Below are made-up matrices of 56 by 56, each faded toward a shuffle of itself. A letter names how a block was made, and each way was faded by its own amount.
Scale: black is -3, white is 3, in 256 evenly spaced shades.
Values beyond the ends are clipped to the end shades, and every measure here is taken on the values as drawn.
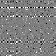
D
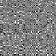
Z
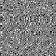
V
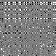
D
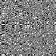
V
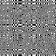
D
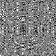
V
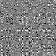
V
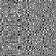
Z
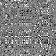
V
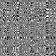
Z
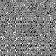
V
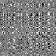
Z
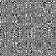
Z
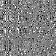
V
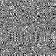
V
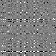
D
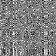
V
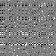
D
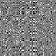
Z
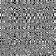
Z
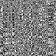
V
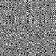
V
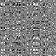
Z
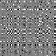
D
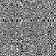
Z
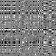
D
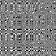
D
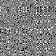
V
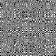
Z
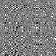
Z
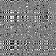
D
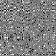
V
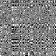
Z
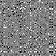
V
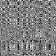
Z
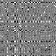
D
